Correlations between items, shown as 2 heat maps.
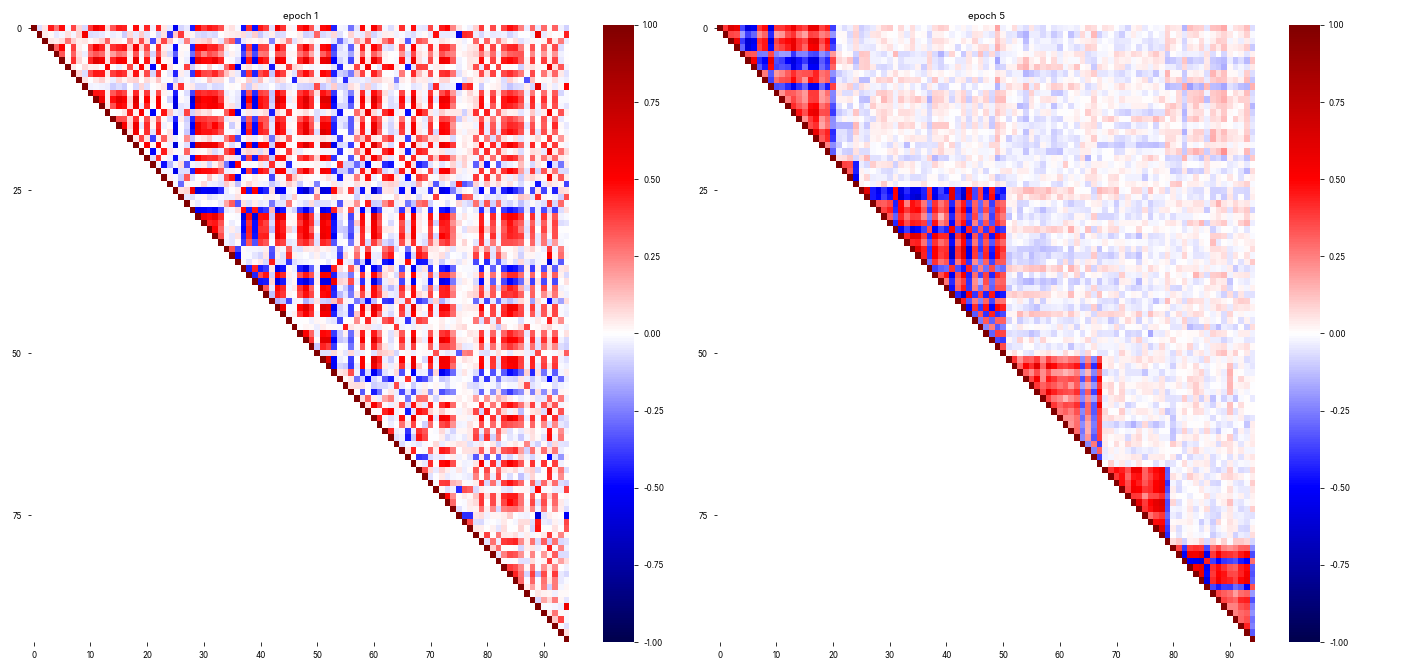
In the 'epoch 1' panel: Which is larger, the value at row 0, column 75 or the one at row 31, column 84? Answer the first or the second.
the second
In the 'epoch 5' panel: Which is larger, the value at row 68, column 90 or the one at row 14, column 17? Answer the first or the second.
the second
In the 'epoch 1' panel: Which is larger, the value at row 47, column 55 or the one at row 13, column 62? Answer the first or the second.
the second
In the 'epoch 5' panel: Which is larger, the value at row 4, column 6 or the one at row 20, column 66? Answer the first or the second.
the first
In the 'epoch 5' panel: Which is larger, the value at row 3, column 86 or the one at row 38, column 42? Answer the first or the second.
the second
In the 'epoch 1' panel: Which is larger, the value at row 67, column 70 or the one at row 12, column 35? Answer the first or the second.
the first
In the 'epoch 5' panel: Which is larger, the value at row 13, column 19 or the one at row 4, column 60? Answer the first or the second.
the first
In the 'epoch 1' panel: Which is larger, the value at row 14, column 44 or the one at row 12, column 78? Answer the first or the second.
the first
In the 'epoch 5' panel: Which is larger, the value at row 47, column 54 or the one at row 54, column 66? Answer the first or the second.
the first
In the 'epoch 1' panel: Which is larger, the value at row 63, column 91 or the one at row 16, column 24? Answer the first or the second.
the first
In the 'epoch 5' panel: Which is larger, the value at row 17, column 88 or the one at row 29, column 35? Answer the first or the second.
the second
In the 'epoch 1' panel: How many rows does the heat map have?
95
